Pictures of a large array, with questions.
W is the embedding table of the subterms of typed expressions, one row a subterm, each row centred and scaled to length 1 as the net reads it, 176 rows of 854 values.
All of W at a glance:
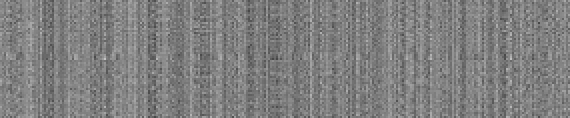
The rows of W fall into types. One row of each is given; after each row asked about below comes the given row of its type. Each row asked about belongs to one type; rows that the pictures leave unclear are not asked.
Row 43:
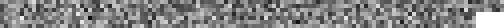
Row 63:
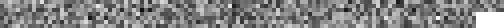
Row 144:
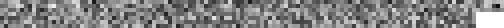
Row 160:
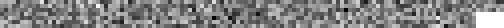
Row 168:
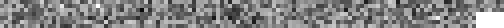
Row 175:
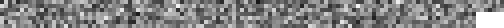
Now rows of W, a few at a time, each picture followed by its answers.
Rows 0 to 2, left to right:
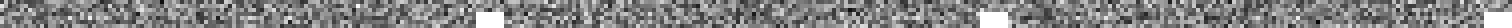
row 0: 175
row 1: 160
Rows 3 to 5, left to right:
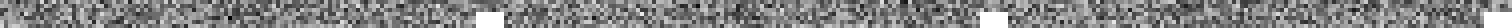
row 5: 144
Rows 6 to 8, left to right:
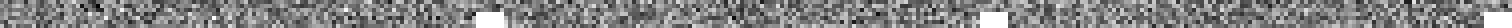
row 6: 43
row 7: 168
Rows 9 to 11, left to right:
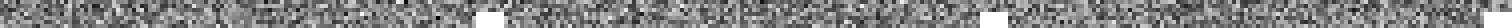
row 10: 175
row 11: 144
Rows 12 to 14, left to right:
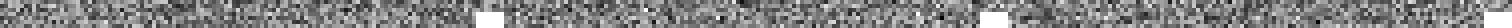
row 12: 144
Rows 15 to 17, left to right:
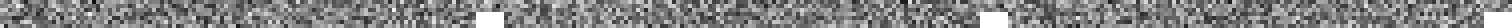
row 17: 175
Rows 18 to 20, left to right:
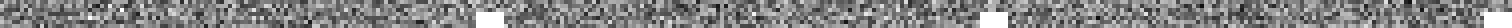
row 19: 168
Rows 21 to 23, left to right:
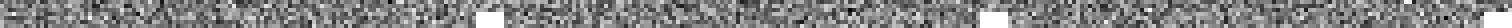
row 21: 144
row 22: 160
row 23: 43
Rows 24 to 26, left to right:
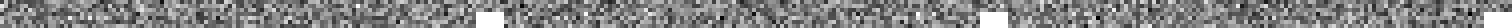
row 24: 175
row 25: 63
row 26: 63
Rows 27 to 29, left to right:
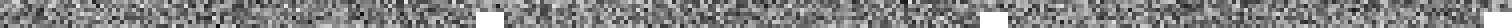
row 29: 144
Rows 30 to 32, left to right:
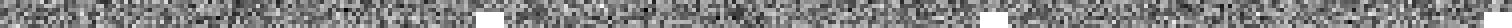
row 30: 63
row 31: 168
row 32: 168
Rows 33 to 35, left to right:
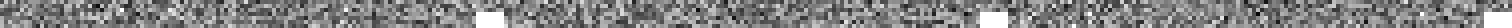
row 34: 160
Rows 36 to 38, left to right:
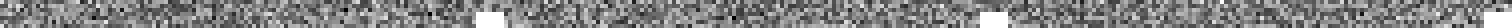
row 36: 144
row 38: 160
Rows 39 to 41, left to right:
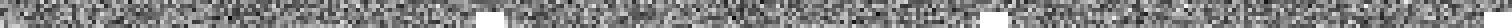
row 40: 168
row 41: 175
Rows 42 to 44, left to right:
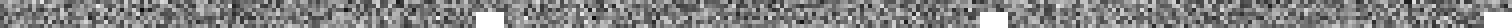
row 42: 63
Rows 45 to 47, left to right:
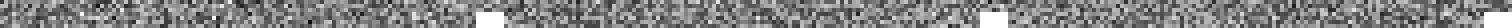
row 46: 160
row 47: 43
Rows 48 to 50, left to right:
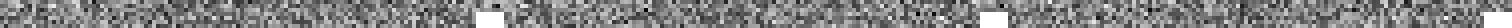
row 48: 144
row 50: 63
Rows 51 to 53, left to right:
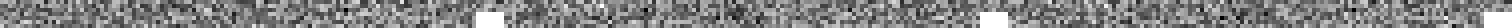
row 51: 160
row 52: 168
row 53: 160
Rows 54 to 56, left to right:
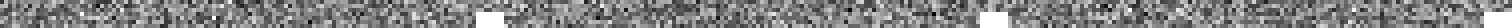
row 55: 144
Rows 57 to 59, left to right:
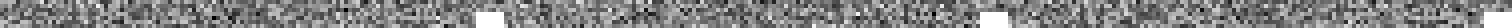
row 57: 160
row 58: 175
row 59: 160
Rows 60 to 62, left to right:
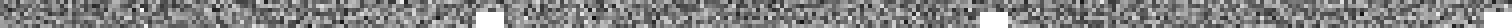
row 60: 160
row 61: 43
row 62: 160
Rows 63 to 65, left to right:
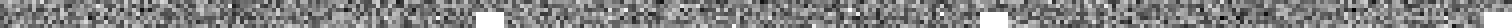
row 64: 175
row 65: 160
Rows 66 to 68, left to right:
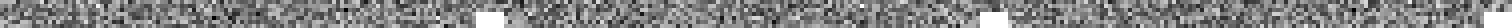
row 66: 160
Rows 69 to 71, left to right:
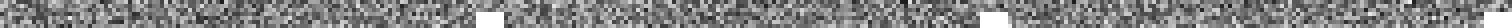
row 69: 175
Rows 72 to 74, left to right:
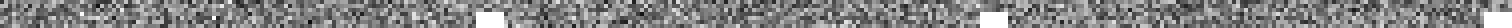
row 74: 144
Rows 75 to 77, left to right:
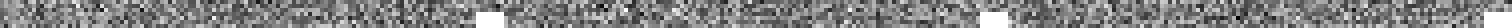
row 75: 43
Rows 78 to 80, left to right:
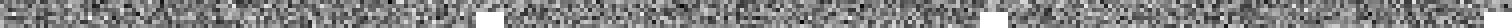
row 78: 144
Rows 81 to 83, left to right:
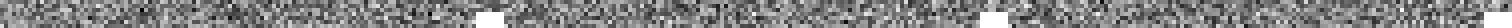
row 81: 43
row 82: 168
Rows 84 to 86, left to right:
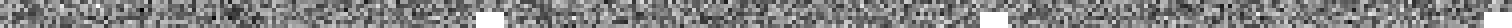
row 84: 168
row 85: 175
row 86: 168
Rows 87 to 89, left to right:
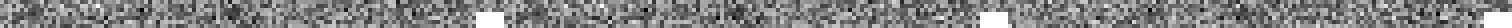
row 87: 168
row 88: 168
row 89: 43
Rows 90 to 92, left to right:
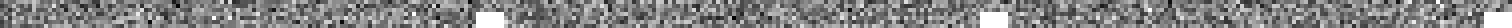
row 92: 175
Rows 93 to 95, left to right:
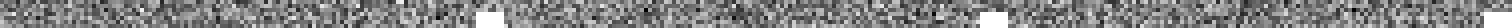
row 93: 144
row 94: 43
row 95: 63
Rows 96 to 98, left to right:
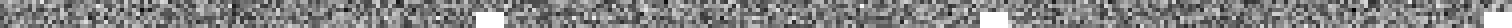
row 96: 63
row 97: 175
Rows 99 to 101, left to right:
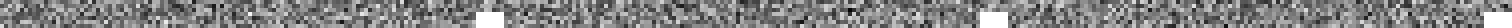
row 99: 168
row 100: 160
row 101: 63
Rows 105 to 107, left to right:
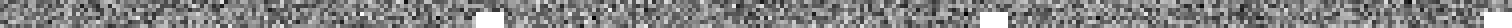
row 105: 43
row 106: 63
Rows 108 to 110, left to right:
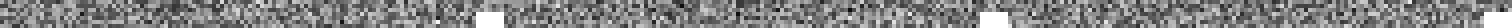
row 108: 144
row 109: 63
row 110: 43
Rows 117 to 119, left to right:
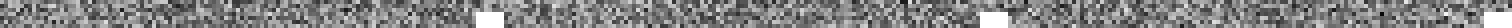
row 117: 144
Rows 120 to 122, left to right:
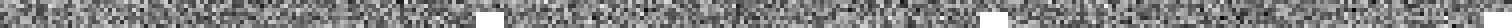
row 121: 63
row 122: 160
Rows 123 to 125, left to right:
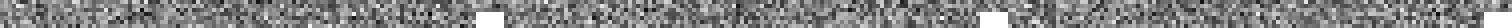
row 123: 175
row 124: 63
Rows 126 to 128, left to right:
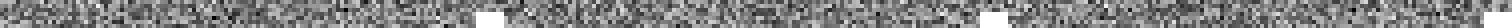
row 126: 160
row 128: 144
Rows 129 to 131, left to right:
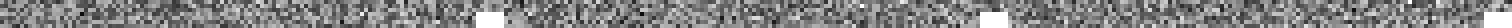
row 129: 144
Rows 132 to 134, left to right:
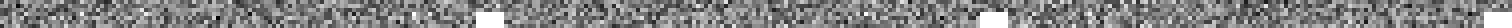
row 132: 63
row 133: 43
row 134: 63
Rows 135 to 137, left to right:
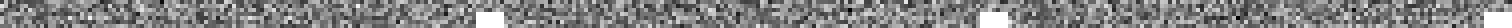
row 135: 175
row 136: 160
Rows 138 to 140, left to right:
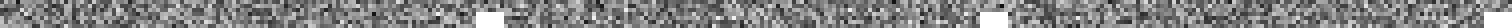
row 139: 144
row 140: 175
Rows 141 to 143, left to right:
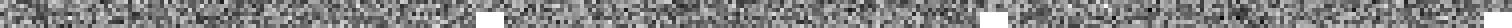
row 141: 175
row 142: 144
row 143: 168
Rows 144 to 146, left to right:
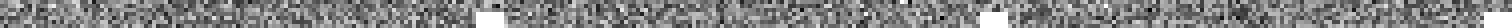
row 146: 168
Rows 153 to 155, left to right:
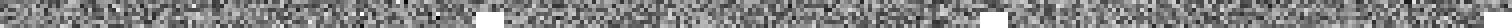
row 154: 43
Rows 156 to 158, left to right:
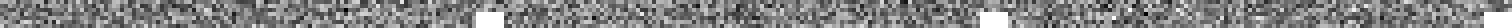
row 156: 160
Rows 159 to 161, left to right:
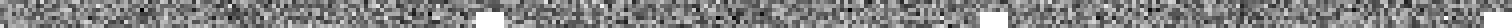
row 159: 43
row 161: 63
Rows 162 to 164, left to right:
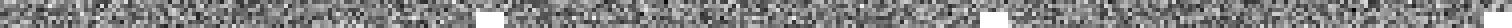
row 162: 160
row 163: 175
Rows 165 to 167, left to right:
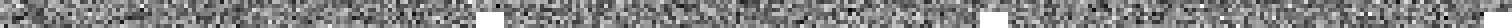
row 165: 168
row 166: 160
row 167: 175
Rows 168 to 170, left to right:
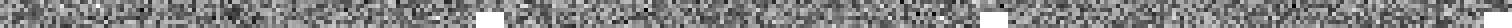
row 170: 43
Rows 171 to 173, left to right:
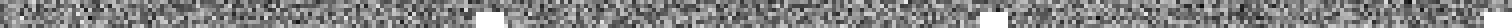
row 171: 43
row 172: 43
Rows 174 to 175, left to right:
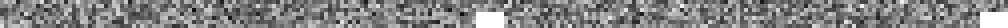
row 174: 160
